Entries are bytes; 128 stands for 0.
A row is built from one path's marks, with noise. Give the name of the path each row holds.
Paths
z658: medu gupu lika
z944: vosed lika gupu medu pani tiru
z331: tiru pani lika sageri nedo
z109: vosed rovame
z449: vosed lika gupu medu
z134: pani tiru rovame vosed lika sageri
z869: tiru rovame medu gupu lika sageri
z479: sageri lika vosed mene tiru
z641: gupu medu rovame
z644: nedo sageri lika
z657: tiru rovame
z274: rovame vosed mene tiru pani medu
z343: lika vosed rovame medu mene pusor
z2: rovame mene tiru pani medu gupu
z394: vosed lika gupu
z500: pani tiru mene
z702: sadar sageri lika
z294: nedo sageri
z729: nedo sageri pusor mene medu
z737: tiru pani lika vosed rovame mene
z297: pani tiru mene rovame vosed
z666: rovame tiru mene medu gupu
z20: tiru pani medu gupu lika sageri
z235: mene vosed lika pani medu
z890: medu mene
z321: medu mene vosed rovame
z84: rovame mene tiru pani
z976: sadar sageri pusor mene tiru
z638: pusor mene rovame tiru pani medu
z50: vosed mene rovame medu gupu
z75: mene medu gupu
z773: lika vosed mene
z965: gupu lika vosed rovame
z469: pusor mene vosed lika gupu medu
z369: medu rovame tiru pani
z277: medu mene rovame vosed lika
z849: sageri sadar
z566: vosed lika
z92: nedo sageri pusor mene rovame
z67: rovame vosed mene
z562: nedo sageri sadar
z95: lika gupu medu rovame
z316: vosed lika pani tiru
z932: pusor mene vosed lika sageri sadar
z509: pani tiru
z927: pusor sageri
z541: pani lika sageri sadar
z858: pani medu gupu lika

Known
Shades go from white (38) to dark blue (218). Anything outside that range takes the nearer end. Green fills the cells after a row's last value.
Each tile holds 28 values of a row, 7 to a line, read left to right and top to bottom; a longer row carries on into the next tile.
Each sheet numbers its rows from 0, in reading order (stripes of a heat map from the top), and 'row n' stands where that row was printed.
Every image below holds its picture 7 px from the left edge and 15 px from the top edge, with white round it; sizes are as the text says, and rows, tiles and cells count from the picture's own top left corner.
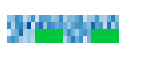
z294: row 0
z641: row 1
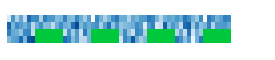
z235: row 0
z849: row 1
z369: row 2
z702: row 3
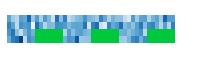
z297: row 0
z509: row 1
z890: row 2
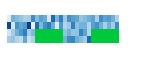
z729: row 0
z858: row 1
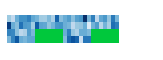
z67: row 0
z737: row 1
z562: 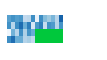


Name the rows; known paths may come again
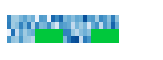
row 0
z976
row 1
z737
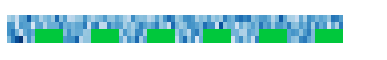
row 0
z297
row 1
z509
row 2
z75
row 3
z641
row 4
z95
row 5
z890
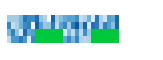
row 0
z638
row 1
z562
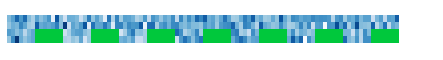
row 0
z965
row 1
z729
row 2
z294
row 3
z277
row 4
z67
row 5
z134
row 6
z932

